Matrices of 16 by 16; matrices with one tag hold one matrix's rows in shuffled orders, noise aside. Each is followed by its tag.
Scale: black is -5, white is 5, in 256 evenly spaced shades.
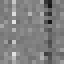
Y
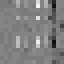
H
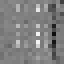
H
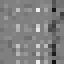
H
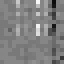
H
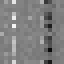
Y
